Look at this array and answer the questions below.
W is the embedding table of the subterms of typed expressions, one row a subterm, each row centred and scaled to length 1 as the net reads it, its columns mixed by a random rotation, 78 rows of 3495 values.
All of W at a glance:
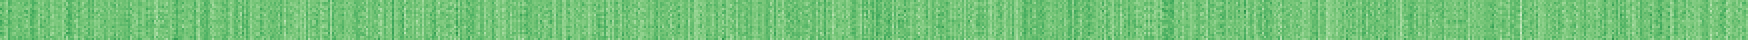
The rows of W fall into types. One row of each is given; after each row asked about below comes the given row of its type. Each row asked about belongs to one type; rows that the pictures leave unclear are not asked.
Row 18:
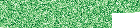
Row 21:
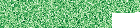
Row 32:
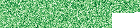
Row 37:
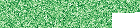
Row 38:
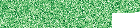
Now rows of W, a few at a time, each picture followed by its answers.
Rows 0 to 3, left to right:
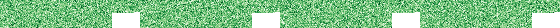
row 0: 18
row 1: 18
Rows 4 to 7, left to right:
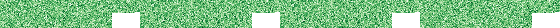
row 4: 37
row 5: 21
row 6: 21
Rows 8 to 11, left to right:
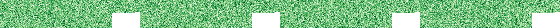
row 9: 32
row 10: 21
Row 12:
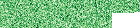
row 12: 32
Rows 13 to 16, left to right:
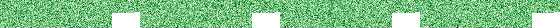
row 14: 32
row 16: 18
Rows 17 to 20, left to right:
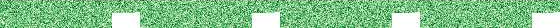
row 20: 18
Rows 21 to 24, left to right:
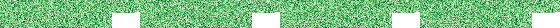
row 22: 37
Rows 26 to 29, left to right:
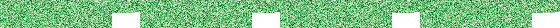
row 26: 18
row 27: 37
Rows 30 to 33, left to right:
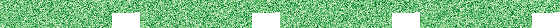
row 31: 37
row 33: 37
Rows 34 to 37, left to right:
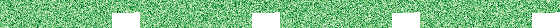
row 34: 18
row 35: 32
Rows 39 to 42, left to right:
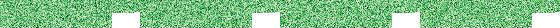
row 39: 32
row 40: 38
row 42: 38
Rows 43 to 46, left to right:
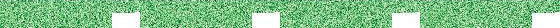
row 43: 21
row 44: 18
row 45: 38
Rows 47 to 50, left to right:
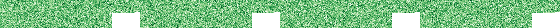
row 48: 18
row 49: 37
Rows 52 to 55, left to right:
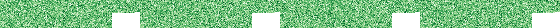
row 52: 37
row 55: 18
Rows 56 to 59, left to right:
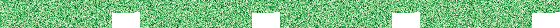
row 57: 18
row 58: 21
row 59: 37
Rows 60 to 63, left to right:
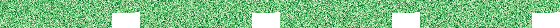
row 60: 38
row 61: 21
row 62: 37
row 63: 21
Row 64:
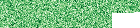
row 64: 18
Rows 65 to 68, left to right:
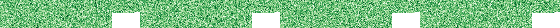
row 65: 32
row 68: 32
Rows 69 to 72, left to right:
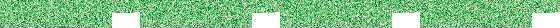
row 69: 21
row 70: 38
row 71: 32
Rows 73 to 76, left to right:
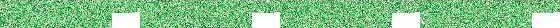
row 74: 37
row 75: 38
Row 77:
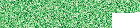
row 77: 21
